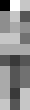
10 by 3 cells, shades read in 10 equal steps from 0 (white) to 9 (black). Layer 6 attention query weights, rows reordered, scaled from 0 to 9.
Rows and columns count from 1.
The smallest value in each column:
2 0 2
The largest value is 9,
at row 1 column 1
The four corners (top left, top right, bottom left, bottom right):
9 2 2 2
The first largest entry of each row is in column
1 3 1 3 1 2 2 2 2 2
